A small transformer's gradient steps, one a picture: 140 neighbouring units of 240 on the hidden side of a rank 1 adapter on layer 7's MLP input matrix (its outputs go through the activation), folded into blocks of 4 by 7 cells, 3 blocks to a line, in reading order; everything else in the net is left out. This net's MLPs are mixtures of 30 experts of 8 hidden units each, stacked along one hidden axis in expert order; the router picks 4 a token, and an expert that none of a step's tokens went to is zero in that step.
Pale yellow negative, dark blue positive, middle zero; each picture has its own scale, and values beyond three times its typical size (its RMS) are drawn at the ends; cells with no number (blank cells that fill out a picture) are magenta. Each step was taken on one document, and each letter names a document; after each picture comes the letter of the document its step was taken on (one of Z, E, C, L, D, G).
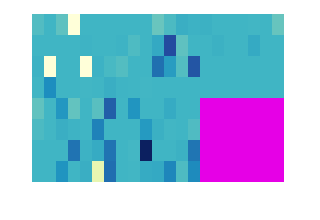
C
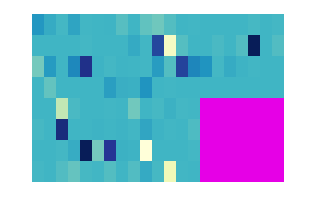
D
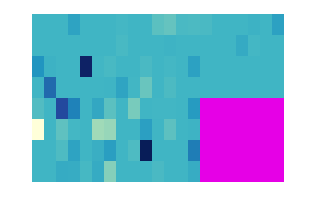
C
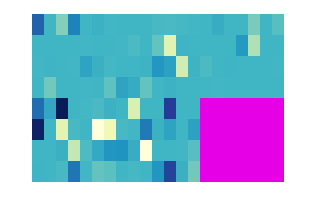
C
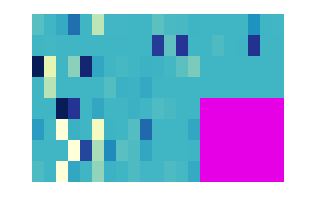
D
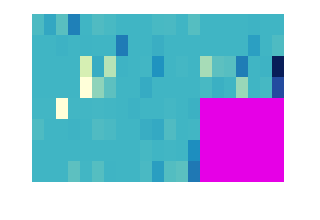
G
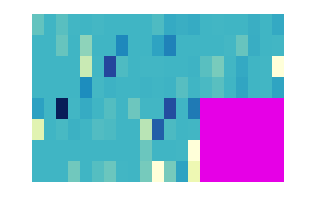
G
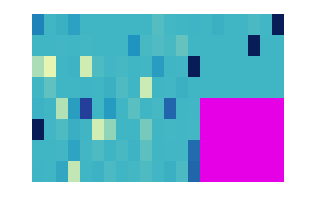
C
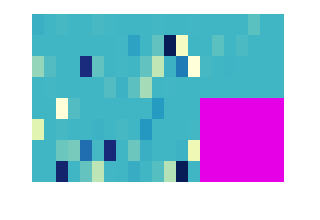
D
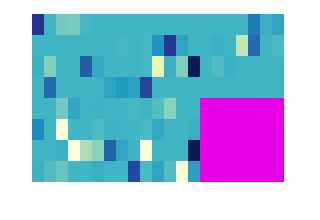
D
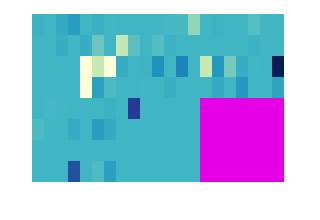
G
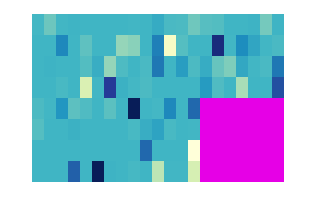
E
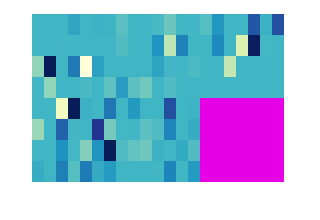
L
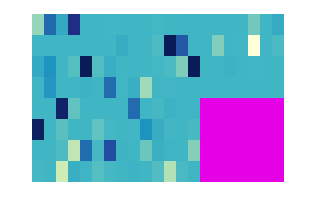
D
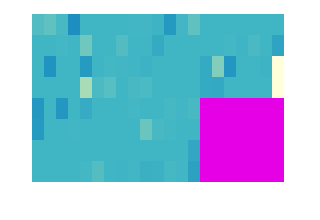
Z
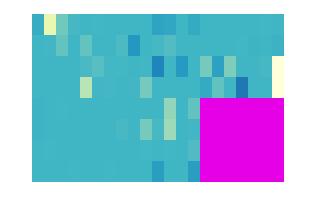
Z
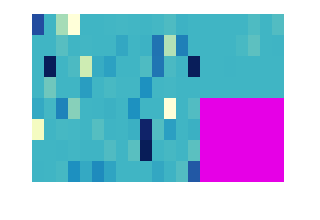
C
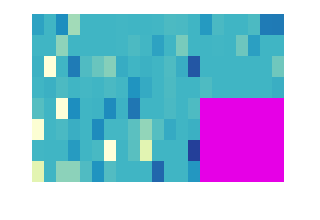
C
